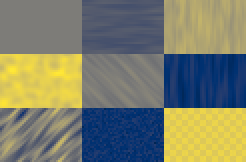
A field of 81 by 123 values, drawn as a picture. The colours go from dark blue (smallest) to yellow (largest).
The table splits into 3 rows of 3 panels. Panel 1,1: middling, flat. Panel 1,2: low, streaked across, faint in contrast. Panel 1,3: high, streaked downward, faint in contrast. Panel 2,1: very high, blotchy, faint in contrast. Panel 2,2: middling, slanting down to the right, faint in contrast. Panel 2,3: very low, streaked downward, faint in contrast. Panel 3,1: middling, slanting up to the right, strong in contrast. Panel 3,2: very low, fine-grained, faint in contrast. Panel 3,3: very high, checkered, faint in contrast.
